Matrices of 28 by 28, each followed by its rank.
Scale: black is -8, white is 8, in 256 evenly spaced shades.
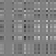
one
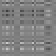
one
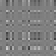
one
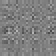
three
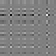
one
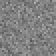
full rank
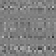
three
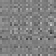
three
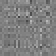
three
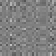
three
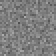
full rank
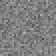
full rank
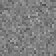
full rank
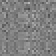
three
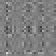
three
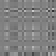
one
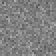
full rank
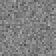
full rank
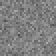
full rank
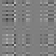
one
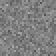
full rank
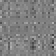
three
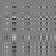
one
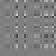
one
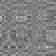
three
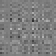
three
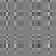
one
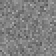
full rank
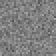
full rank
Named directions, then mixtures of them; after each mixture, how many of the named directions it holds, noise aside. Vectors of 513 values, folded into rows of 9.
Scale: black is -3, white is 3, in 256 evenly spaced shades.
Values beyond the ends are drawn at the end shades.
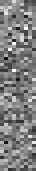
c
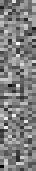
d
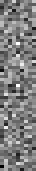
one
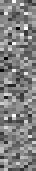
two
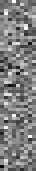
two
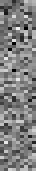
one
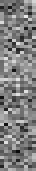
two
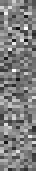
one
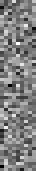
one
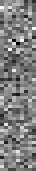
two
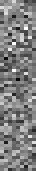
one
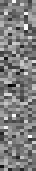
two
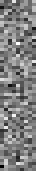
one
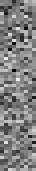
one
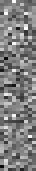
two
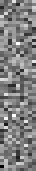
one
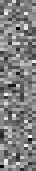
two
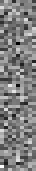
one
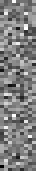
two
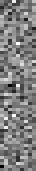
one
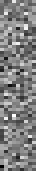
two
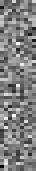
one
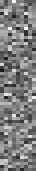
two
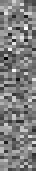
one
